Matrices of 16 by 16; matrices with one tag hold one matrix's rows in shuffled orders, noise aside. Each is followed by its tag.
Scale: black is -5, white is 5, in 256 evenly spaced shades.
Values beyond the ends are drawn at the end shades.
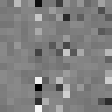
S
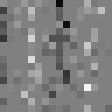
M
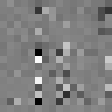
S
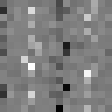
M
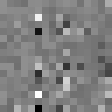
S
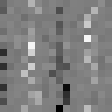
M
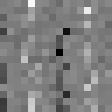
M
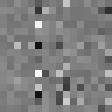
S
